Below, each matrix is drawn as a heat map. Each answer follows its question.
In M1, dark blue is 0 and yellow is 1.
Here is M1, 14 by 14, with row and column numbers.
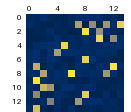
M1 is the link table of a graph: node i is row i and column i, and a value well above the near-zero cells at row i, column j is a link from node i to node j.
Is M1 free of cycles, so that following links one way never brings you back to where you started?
no
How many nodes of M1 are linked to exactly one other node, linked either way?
5
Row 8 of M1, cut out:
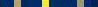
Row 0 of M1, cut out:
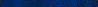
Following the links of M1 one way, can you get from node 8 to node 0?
no
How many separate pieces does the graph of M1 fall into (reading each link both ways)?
3
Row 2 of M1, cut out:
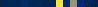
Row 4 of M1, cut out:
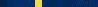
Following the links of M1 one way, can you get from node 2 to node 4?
no
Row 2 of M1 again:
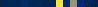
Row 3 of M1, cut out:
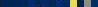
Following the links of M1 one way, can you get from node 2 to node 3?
yes
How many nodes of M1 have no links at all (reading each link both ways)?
1
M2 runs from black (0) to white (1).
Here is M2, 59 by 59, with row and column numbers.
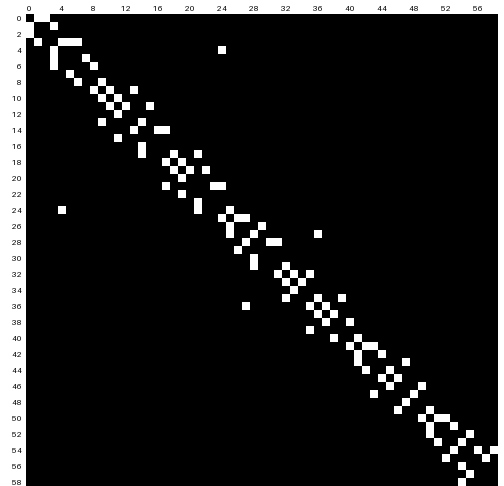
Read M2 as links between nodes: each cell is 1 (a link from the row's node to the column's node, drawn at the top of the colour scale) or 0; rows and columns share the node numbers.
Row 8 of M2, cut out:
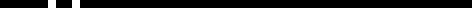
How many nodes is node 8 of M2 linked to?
2
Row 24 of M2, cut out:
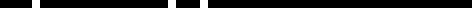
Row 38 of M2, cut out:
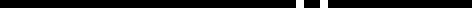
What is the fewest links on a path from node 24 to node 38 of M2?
5
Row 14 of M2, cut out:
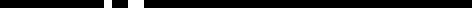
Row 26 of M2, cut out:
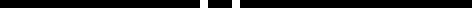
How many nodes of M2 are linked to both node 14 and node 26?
0
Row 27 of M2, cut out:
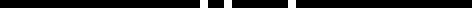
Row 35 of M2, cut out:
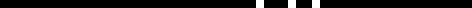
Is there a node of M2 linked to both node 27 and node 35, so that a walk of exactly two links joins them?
yes
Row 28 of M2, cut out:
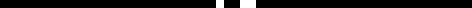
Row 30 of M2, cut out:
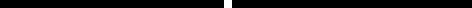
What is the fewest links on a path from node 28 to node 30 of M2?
1
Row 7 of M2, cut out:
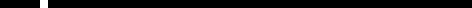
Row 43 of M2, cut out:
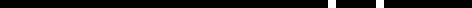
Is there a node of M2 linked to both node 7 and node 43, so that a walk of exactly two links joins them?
no
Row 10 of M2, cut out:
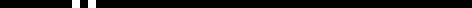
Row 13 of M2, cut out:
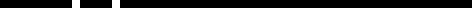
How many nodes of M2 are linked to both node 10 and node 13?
1
